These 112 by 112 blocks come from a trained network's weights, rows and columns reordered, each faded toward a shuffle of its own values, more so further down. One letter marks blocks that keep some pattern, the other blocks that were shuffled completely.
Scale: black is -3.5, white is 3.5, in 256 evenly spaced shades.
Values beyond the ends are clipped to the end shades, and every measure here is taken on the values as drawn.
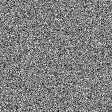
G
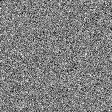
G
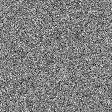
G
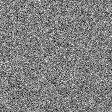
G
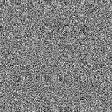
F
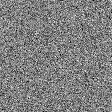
G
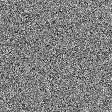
G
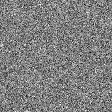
G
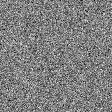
G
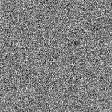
F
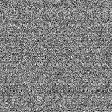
F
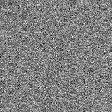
F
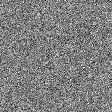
F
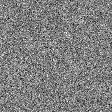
G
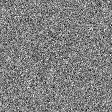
G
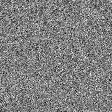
G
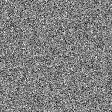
G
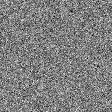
G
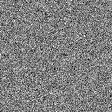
F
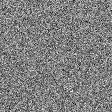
G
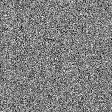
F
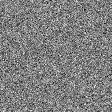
G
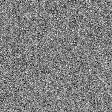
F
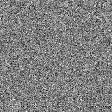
F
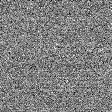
F
